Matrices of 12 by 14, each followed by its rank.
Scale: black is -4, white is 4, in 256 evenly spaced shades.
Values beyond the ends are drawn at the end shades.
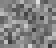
full rank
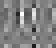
two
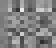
two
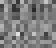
two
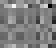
two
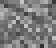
full rank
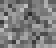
full rank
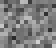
full rank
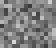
full rank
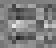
two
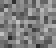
full rank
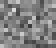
full rank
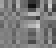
two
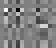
two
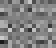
two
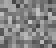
full rank
